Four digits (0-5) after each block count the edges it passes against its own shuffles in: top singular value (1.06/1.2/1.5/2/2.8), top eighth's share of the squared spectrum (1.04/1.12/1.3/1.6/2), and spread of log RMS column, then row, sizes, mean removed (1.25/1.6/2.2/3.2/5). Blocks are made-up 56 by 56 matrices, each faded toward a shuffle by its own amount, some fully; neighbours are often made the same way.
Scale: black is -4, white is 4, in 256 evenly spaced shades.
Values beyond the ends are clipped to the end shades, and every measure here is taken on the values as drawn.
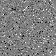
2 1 0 0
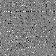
3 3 1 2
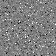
0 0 0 0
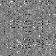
3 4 2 2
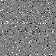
3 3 0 1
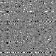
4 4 1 2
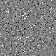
2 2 0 0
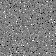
0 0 0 0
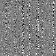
2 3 3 0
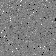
0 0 0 0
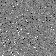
0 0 0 0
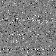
1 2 0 2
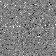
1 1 0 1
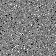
0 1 0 0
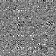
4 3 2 2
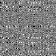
4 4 2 2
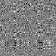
4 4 2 2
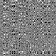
4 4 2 2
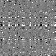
4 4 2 2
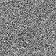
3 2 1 0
